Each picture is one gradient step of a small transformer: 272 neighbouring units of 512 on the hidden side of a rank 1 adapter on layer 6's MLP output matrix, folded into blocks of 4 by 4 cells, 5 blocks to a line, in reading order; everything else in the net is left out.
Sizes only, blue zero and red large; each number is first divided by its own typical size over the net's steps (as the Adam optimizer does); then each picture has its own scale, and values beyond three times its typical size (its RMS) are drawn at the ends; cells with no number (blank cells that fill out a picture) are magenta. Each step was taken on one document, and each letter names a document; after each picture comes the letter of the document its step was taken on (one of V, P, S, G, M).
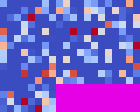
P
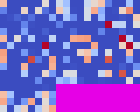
P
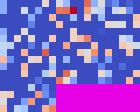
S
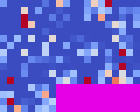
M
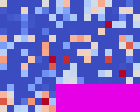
P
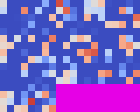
S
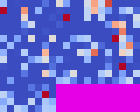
M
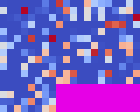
S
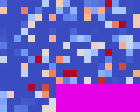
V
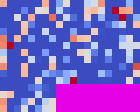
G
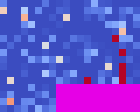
M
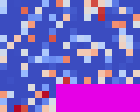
V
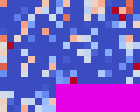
G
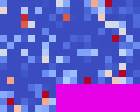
M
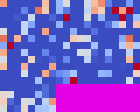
G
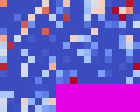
G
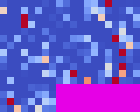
M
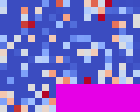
V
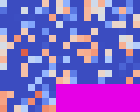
S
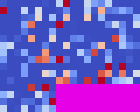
V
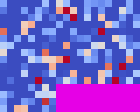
S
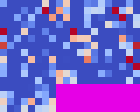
G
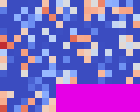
G
